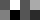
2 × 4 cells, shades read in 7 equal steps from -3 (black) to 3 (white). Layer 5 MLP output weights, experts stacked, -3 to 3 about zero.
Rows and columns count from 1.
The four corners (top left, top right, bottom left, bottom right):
-1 1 0 -2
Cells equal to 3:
1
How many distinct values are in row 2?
4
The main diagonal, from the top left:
-1 -3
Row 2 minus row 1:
1 -6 0 -3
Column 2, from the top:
3 -3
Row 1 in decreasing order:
3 1 -1 -1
